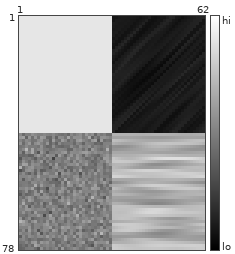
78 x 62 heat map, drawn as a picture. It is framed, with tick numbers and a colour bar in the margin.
It is made of 2 by 2 panels. Panel 1,1: very high, flat. Panel 1,2: very low, slanting up to the right, faint in contrast. Panel 2,1: middling, fine-grained. Panel 2,2: high, streaked across.
